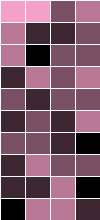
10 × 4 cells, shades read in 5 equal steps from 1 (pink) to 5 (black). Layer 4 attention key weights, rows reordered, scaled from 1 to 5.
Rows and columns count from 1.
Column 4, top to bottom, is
2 3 3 2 3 2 5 3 5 4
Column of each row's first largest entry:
3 2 2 1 2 1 4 1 4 1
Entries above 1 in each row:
2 4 4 4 4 4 4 4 4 4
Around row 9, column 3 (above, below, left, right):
3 2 4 5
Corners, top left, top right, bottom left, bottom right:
1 2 5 4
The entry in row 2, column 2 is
4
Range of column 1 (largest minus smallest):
4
